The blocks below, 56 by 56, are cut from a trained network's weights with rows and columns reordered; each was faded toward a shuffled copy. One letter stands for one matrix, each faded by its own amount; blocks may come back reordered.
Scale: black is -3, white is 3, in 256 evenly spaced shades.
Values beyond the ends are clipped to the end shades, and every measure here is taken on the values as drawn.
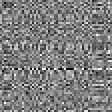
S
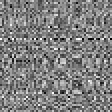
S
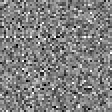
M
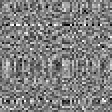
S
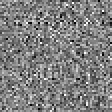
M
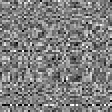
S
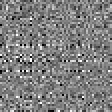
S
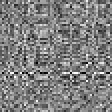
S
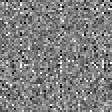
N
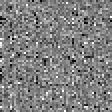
N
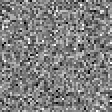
N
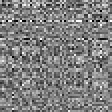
S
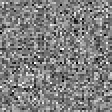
M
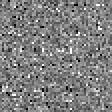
N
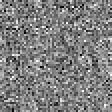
M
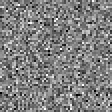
M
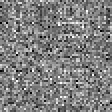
M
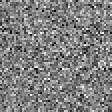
M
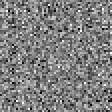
M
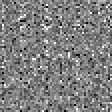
N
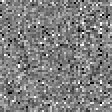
N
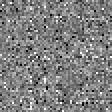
N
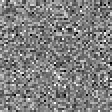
N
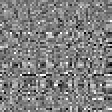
S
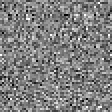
M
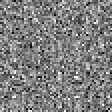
M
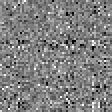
N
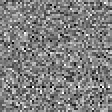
M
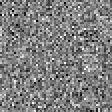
M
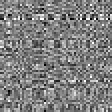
S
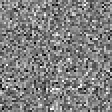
M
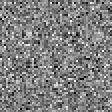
M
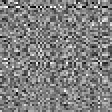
S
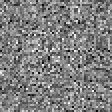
M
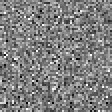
N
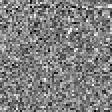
M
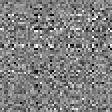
S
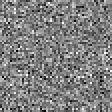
M
